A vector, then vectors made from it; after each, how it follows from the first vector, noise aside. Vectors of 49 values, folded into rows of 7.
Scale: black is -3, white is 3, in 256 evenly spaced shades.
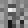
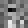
negated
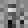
copied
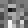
negated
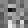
negated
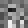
negated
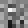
copied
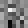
copied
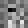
negated
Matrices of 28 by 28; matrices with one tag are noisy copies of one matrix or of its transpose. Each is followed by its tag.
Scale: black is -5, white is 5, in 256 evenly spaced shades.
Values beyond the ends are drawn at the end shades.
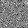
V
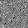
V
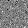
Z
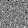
Z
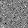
V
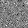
V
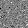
Z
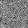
V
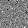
Z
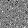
Z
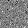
Z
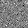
V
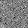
V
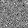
V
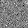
V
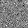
V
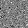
Z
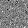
Z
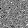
Z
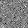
V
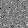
Z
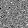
Z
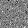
Z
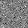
V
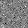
V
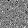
Z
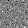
Z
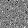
Z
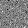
Z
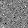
V
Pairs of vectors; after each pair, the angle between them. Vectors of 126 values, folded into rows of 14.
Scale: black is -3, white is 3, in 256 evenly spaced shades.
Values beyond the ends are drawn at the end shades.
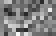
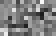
partly opposed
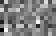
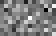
orthogonal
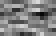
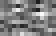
nearly opposite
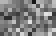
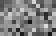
nearly opposite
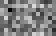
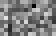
orthogonal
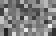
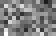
partly opposed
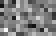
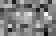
orthogonal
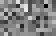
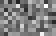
nearly opposite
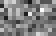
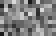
partly aligned
